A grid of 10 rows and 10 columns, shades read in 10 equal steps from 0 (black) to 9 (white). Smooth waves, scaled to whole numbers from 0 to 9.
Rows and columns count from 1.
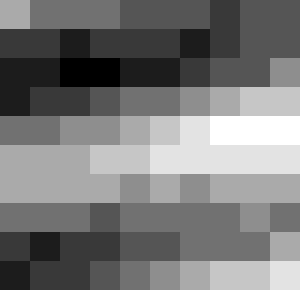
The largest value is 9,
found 3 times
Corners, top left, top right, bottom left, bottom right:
6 3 1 8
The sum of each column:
33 32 32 35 39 43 46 51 55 59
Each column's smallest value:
1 1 0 0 1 1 1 2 3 3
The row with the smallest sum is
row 3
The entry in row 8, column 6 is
4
